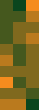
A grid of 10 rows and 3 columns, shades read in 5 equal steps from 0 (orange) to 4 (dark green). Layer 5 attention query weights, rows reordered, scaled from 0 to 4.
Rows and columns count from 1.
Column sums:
20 25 19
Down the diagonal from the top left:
3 3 2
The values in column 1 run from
0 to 3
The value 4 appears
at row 1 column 2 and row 10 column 3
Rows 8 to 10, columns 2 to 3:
3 2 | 2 3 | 1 4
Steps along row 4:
down down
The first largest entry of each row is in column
2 1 1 1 2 2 1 2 3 3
